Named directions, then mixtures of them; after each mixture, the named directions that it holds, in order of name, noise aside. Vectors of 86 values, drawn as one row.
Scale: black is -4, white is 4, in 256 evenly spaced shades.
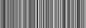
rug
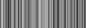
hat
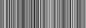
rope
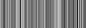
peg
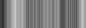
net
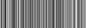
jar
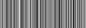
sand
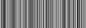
jar, peg, rug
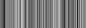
net, peg, rug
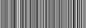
jar, peg, sand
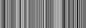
peg, rug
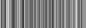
hat, jar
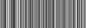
jar, peg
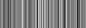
hat, rug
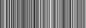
rope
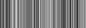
hat, net, rope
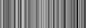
hat, peg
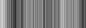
net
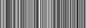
hat, rope, sand
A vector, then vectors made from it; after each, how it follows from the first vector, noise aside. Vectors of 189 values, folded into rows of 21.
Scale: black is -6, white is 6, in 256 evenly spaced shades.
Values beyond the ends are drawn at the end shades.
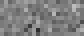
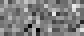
scaled up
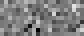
scaled up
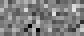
scaled up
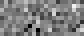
scaled up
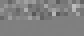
partly zeroed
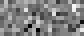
scaled up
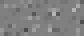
partly zeroed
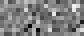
scaled up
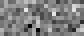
scaled up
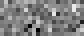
scaled up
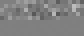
partly zeroed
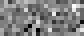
scaled up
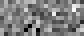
scaled up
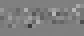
partly zeroed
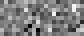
scaled up
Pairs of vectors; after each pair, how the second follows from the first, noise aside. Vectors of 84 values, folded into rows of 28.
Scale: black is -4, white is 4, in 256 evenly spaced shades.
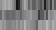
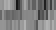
copied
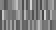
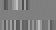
partly zeroed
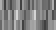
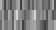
copied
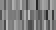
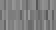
shrunk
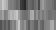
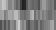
copied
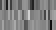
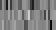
copied
